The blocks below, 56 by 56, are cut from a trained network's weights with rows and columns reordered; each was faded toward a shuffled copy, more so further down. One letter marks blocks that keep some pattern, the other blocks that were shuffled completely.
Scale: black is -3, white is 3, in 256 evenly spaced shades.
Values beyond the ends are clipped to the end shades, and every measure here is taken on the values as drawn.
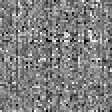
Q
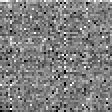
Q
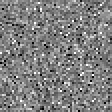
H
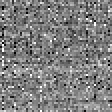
Q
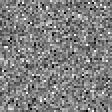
H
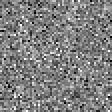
H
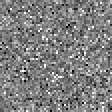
H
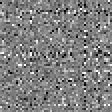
Q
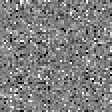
Q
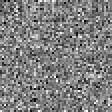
Q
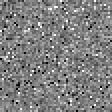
H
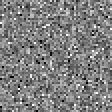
H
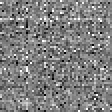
Q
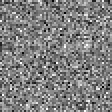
Q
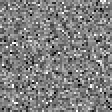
H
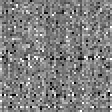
Q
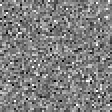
H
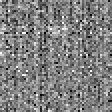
Q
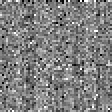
Q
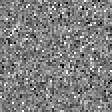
H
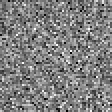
H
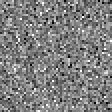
H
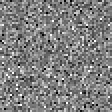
H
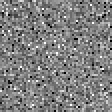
H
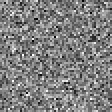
Q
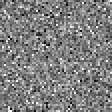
H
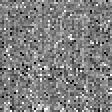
Q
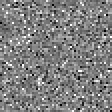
H
